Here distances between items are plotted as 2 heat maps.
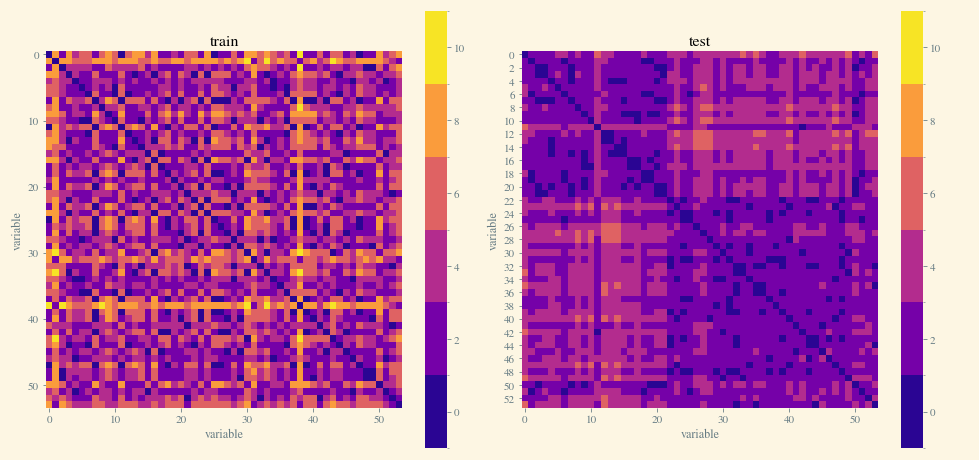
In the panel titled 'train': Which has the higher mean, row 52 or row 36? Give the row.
52
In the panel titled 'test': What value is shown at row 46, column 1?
2
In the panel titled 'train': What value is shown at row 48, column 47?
2
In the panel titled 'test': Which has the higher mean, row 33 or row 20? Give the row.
33
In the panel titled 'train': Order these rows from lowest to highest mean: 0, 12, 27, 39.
12, 27, 39, 0
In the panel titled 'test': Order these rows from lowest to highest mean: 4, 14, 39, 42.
39, 4, 42, 14
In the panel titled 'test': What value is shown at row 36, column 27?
4
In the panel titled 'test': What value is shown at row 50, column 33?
4
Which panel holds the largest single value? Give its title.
train
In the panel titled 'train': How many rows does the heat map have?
54
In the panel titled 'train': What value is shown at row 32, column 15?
4
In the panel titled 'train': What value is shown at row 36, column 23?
6
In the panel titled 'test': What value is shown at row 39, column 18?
2
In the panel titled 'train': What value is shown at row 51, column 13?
4
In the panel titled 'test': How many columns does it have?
54
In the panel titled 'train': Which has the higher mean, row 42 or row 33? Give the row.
33
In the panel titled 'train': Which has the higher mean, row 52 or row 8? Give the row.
8
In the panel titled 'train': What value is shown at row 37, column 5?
4
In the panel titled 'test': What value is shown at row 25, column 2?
2
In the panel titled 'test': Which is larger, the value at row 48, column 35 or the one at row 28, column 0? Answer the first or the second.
the second
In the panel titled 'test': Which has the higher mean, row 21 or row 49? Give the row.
49
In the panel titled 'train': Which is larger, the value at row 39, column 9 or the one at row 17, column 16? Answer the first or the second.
the first
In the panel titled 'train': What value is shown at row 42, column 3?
6
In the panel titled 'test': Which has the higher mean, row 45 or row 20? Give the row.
45
